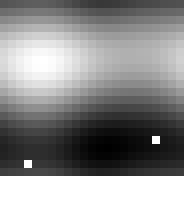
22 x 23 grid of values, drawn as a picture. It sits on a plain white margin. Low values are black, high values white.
Ninth with the highest average: middle left. Lone odd cells: 2, each higher than its neighbours. Ninth with the lowest average: bottom middle. Calmest part: bottom middle.
